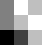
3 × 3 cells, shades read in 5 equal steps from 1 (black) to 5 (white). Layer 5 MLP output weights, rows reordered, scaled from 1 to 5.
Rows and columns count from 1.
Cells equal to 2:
1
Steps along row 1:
up down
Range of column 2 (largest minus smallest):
3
